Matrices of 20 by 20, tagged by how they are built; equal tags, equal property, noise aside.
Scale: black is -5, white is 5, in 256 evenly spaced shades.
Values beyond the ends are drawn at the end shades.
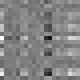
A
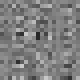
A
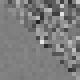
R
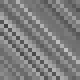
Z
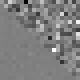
R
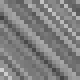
Z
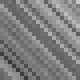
Z
